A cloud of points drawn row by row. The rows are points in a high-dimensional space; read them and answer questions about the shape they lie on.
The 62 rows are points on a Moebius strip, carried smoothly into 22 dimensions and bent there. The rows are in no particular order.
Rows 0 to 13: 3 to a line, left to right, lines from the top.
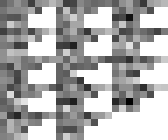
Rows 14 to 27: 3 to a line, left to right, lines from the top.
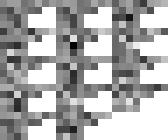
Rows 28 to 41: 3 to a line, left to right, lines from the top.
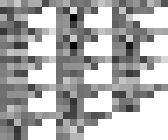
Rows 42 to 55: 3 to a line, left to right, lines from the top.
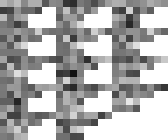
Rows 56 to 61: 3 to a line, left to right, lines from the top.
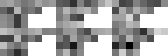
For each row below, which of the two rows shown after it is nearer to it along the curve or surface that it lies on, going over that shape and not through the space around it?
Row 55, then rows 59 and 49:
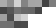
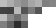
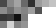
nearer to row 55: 59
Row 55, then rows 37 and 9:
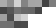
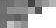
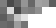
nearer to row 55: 9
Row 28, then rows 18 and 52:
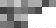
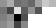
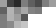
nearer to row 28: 18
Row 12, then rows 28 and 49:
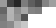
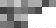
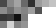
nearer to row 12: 49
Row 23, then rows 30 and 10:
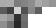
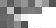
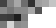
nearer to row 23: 10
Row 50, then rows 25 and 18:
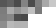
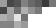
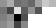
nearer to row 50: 25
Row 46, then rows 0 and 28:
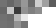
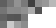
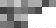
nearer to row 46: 28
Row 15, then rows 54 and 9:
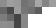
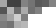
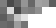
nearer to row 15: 9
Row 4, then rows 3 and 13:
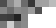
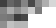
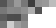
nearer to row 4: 13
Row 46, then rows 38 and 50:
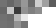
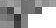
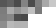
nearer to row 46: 38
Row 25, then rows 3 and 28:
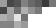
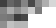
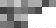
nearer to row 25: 3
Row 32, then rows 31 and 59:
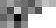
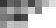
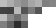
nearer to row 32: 59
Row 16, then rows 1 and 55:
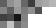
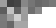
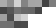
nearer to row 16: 55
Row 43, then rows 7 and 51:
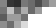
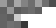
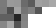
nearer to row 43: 7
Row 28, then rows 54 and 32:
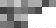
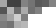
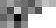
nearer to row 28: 32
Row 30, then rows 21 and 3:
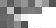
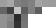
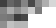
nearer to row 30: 21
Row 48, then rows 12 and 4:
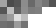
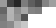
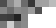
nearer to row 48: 12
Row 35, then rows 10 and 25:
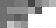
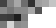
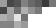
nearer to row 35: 10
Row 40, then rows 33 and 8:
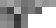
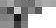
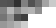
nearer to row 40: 33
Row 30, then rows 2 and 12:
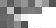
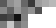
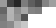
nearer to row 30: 12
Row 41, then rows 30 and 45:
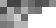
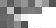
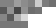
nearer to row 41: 30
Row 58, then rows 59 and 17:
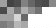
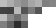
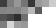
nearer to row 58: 17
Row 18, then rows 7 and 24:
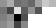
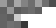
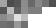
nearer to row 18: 7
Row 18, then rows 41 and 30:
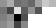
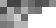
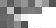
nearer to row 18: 30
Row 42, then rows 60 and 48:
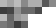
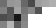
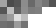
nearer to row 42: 60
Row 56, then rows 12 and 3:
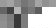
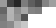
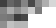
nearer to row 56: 3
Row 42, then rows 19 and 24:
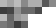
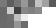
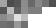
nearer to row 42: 19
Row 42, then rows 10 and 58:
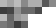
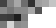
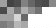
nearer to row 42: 10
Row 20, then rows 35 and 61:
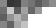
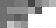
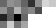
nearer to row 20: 35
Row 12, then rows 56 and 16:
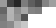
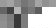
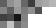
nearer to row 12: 16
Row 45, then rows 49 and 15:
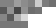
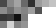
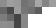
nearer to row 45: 15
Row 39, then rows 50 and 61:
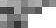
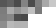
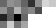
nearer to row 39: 61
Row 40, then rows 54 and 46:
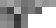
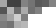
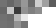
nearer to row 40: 46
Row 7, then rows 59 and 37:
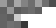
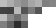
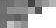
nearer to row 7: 59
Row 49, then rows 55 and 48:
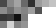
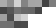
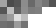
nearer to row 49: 55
